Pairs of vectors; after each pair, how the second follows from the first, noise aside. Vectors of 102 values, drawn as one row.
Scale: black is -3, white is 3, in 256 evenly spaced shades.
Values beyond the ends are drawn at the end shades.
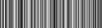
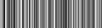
sign-scrambled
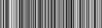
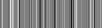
partly zeroed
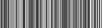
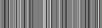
partly zeroed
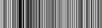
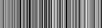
shuffled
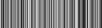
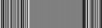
partly zeroed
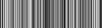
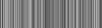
shrunk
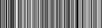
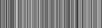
shrunk
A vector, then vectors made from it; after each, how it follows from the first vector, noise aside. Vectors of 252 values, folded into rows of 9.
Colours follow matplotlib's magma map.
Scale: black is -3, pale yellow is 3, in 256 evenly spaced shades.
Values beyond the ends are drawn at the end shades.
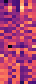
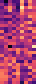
copied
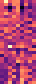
negated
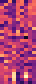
reversed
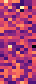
sign-scrambled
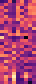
reversed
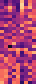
copied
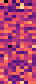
sign-scrambled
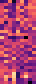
reversed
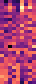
copied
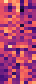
negated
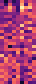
copied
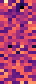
sign-scrambled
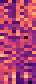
reversed
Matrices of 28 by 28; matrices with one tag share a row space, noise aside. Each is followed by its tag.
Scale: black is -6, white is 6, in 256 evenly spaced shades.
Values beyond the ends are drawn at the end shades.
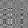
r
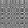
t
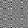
r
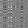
r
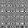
t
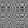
t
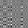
r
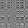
t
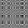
t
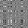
r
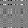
r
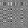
r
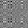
r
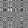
r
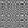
t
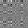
r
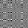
r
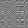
t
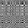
t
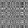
t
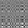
t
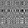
t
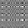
t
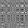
t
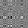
r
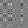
r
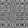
t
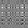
t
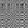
t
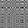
t
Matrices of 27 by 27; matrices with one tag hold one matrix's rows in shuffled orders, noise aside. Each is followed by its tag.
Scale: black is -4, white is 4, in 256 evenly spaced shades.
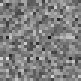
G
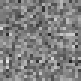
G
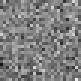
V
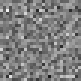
G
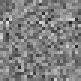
G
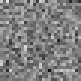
G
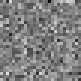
G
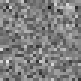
G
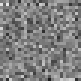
G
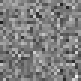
V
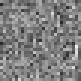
V
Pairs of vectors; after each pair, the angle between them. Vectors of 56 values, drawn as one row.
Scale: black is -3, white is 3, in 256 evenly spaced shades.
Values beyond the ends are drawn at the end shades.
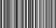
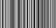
nearly opposite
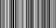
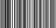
nearly opposite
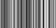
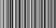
partly opposed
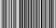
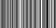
partly opposed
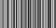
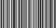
partly aligned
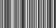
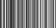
partly opposed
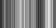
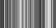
nearly parallel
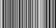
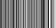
partly opposed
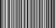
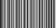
nearly parallel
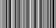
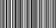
partly aligned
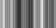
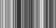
nearly parallel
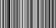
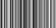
nearly opposite
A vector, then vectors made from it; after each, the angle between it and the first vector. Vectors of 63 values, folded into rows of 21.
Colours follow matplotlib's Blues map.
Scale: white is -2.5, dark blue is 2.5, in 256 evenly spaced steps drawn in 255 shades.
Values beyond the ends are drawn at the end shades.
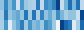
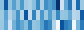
nearly parallel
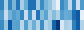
nearly opposite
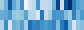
partly aligned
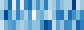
orthogonal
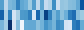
partly opposed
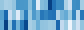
orthogonal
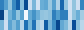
partly opposed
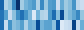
partly opposed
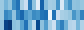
orthogonal
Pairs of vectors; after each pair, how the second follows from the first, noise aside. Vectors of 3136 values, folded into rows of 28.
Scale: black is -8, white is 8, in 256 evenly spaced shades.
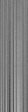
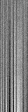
scaled up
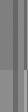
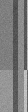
scaled up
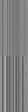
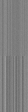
shrunk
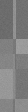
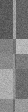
scaled up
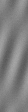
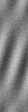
scaled up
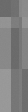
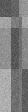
scaled up
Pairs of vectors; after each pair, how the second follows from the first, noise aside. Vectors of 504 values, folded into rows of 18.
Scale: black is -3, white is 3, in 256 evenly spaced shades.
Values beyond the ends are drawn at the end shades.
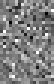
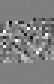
partly zeroed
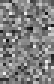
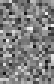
negated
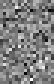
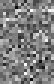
negated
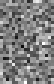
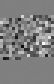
partly zeroed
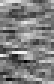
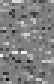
partly zeroed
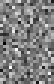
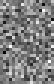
shuffled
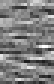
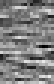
negated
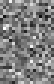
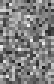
shuffled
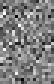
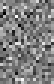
negated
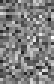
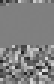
partly zeroed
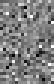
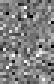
negated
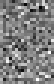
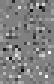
partly zeroed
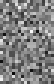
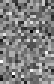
negated
